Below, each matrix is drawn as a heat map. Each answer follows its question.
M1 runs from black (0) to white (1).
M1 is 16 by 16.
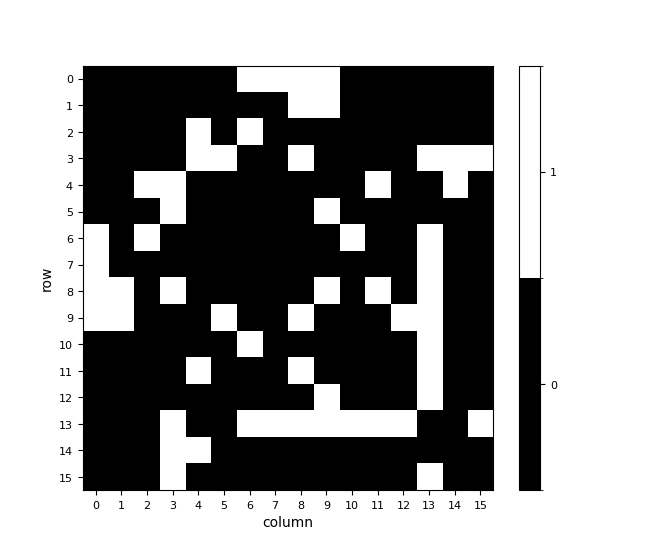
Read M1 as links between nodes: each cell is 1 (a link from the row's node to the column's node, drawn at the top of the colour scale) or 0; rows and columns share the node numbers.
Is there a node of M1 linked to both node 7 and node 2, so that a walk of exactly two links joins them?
no
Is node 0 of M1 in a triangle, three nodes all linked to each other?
yes
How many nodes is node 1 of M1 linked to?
2
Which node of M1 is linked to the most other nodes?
node 13
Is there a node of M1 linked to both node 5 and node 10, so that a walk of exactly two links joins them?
no
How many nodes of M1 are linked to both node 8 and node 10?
1
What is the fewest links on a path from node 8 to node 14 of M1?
2
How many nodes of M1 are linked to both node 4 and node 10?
0
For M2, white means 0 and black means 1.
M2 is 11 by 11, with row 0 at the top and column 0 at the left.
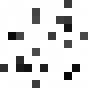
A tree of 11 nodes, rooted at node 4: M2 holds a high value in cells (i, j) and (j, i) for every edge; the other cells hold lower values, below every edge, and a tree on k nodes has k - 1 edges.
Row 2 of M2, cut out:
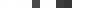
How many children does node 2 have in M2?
2
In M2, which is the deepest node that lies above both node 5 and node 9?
8
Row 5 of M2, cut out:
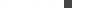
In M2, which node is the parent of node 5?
8
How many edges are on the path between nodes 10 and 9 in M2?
4
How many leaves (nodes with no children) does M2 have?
8
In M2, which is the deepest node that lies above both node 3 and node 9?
8
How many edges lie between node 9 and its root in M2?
3
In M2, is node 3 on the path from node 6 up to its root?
no
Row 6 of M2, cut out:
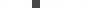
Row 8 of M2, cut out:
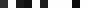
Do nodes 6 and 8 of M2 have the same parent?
no
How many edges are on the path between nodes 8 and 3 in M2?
1
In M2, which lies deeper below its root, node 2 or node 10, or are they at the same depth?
the same depth
